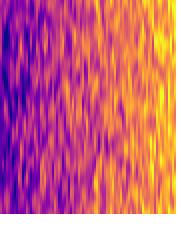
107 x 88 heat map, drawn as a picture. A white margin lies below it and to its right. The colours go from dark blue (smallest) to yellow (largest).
Slope: up to the right. Average level on the scale: 50%. Grain: streaks running down.
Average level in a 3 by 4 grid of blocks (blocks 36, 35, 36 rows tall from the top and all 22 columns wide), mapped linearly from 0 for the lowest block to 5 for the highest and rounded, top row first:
0 2 4 5
0 2 3 5
0 2 3 5
